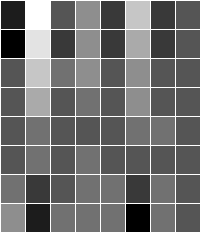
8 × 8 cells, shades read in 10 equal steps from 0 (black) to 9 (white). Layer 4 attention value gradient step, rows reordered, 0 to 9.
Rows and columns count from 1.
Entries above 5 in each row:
2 2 1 1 0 0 0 0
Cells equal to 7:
2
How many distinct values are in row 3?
4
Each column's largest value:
5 9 4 5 4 7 4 3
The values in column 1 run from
0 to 5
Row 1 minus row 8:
-4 8 -1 1 -2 7 -2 0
